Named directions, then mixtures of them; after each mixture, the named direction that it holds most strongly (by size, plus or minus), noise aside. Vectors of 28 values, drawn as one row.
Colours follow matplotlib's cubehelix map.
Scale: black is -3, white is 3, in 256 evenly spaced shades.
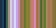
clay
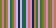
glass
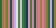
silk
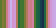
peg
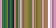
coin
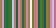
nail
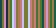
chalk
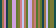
chalk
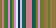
glass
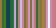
coin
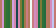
nail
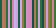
glass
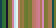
clay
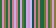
glass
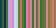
clay
